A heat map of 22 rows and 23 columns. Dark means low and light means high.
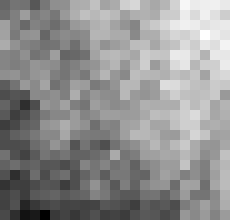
Ninth with the lowest average: bottom left. Ninth with the highest average: top right. Slope: up to the top right. Stripes: none.
